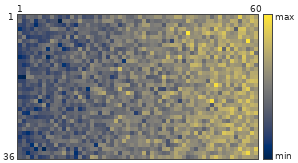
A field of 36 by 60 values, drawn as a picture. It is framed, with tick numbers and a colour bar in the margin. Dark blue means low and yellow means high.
The texture is fine-grained noise. No regular stripes run through it. There is an overall slope up to the right.
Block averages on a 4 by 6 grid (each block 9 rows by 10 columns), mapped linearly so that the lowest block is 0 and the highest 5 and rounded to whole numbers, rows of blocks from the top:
012345 | 012345 | 012345 | 012345
